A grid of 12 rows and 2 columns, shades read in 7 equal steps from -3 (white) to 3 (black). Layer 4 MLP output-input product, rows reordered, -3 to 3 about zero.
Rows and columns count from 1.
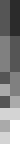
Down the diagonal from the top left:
1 2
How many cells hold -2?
3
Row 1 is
1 2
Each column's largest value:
1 2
